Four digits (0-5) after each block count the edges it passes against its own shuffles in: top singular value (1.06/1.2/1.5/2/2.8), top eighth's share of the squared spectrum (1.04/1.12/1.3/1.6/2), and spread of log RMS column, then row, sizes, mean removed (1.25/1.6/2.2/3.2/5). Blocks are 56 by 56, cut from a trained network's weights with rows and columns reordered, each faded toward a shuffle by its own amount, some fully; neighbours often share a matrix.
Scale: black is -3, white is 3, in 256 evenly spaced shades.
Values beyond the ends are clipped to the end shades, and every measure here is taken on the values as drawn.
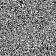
0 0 0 0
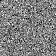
0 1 0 0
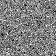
0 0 0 0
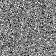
0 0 0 0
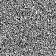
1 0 0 0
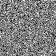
0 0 0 0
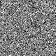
0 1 0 0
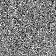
0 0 0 0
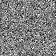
0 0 0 0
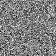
0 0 0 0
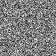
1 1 0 0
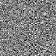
4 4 2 1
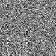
3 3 1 0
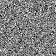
1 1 0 0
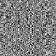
4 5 3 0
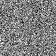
0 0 0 0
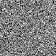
2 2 1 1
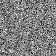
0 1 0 0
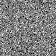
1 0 0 0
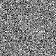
2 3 1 1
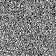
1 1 0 0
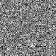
2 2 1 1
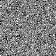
2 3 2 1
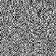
3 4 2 1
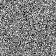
0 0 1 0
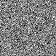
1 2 0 1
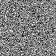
2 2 0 0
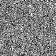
2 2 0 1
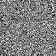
2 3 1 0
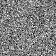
1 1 0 0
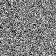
1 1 0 0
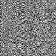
3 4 2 1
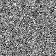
1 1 0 0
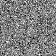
2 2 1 0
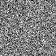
2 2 1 0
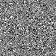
2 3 1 1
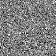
2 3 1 1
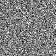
2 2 1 0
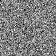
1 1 0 0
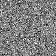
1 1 0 0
